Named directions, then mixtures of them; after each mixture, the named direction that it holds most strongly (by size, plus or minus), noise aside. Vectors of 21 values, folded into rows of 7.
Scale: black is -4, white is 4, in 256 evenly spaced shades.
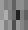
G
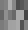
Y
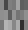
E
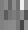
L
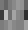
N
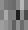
G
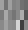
Y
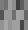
Y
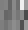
L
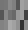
Y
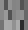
E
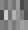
N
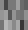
E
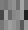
N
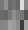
L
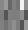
L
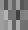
G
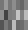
G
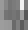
L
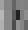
G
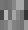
N
